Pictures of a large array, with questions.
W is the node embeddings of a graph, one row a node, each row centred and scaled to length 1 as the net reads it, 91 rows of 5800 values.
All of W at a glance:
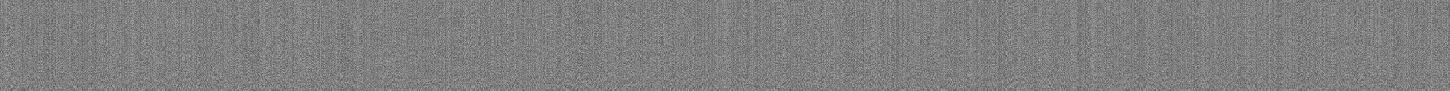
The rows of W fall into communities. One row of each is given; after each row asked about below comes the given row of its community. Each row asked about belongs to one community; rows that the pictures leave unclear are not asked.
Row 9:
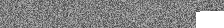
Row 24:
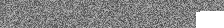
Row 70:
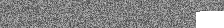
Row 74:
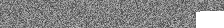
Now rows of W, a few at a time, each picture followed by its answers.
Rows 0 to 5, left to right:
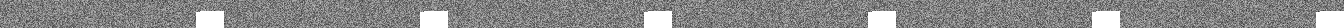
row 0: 24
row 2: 74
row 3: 9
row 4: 70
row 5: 74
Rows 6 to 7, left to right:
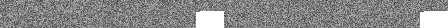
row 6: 24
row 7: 9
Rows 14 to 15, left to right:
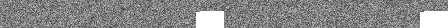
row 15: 24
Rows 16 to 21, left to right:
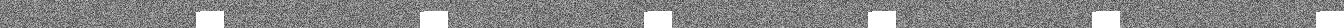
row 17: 70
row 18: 74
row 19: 24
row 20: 74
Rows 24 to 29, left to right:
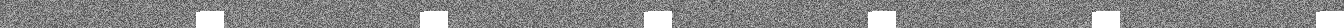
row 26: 74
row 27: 24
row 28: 24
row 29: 74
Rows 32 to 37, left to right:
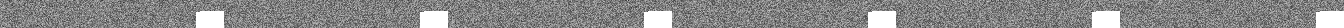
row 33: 70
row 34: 24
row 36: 70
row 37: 70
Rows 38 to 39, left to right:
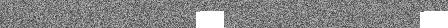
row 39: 24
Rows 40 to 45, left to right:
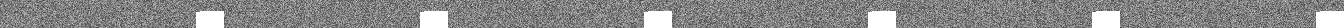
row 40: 74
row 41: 70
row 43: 70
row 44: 70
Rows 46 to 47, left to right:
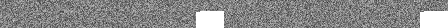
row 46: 24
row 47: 9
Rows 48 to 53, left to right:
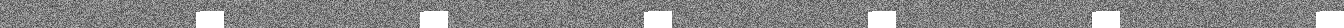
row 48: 74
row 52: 9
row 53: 74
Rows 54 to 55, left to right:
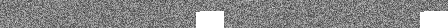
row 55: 24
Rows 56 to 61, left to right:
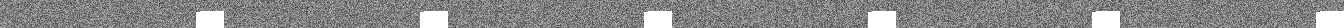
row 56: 24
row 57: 74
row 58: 70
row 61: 70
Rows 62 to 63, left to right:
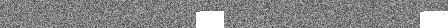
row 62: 9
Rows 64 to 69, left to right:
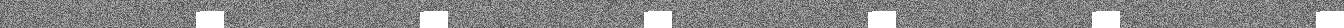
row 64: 70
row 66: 24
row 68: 70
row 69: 24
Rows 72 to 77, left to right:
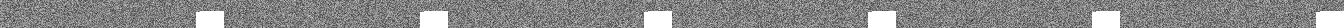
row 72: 74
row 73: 70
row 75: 74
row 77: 9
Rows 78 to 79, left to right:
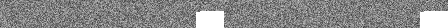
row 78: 24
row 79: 24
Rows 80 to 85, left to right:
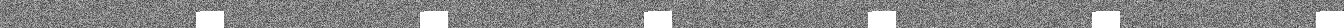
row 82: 9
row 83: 70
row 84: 74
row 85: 24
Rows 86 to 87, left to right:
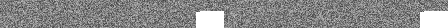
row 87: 24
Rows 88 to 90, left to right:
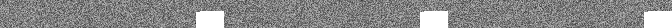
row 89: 70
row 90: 9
